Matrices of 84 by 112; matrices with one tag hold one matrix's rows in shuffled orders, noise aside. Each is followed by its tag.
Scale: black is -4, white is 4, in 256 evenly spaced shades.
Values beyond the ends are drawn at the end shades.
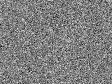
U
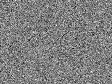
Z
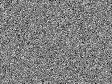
Z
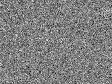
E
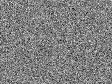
Z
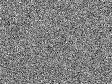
E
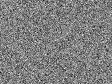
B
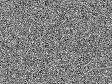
B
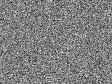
U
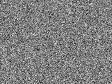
Z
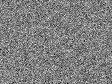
B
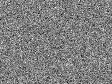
B
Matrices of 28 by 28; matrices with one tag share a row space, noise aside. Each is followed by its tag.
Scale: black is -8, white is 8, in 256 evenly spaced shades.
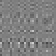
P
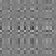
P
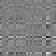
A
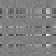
A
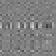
P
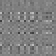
P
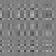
P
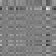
A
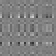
P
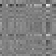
A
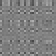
P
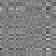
A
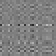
P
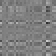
A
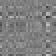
A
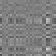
A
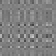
P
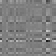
A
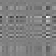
A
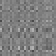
P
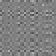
P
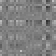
A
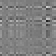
A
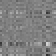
A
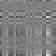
A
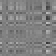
A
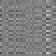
A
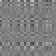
P
